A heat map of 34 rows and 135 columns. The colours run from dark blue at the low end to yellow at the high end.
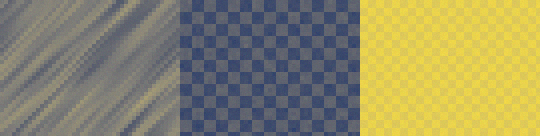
It is made of 1 by 3 panels. Panel 1,1: middling, slanting up to the right. Panel 1,2: low, checkered. Panel 1,3: very high, checkered, faint in contrast.
